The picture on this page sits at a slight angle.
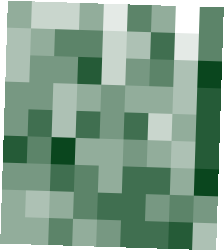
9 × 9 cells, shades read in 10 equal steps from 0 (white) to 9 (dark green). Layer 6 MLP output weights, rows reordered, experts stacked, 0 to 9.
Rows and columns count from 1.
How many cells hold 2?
5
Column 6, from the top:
6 3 5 4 7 5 7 7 7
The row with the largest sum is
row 7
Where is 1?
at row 1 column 5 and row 2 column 8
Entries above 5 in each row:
2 4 3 1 4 4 5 4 4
